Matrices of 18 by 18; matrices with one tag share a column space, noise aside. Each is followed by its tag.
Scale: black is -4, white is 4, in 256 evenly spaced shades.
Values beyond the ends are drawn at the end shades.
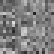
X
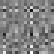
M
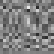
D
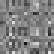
X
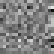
D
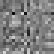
X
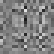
D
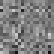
M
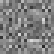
D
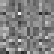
X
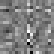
M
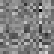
M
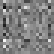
D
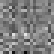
M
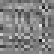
D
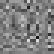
D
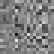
D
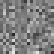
M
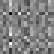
X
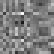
X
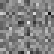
X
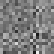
M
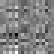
M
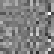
X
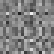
X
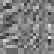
D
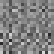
M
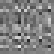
D
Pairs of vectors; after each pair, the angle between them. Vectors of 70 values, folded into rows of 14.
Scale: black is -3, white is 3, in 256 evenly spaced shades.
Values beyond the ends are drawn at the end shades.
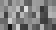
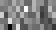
nearly parallel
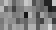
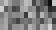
nearly parallel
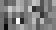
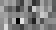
nearly opposite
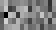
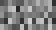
partly opposed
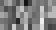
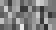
partly opposed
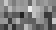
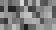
partly opposed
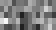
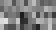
nearly parallel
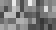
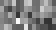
partly aligned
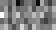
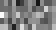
nearly parallel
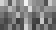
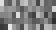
partly aligned
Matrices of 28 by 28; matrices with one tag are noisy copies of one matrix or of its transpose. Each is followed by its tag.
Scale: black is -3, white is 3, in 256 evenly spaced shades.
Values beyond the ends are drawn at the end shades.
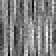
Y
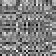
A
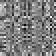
A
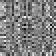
A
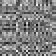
A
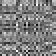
A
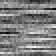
Y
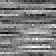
Y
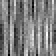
Y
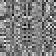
A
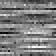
Y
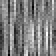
Y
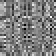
A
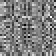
A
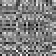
A
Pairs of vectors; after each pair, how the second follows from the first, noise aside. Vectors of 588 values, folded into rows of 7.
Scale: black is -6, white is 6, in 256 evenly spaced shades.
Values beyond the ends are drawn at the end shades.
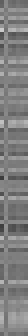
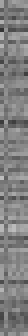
negated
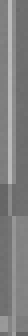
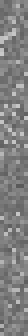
shuffled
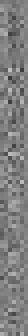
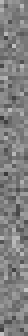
shuffled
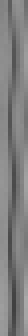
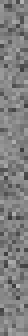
shuffled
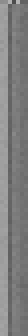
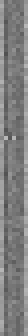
wrapped around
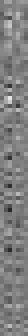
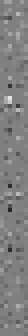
partly zeroed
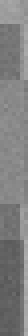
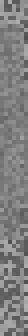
sign-scrambled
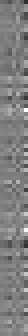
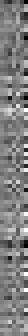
scaled up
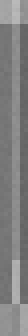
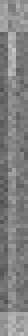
reversed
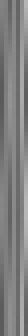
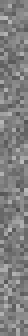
shuffled
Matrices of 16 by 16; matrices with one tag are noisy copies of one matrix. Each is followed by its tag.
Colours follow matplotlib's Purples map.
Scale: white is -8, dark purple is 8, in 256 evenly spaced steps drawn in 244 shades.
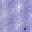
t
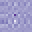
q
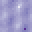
t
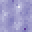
t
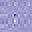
q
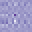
q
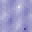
t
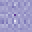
q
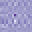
q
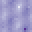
t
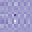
q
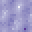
t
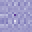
q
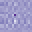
q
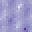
t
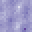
t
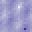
t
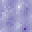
t
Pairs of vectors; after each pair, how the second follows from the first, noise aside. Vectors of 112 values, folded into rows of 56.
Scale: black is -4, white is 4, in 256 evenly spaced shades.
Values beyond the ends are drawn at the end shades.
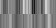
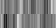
wrapped around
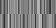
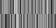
reversed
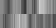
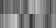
reversed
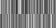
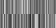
reversed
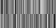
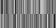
copied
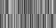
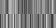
copied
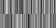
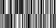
scaled up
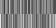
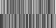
reversed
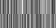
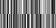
scaled up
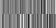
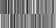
reversed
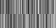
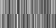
reversed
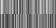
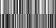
scaled up
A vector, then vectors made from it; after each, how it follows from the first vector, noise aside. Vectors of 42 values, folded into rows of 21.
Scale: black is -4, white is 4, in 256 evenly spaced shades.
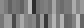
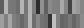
reversed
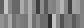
reversed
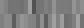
shrunk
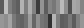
reversed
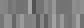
shrunk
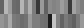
reversed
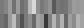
sign-scrambled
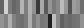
reversed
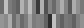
reversed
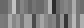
wrapped around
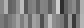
wrapped around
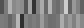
wrapped around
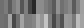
sign-scrambled
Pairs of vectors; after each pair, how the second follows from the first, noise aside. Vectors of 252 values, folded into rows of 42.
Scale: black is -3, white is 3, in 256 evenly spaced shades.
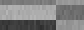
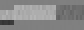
partly zeroed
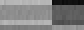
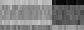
copied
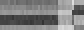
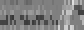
partly zeroed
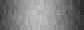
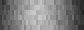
copied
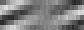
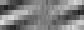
negated
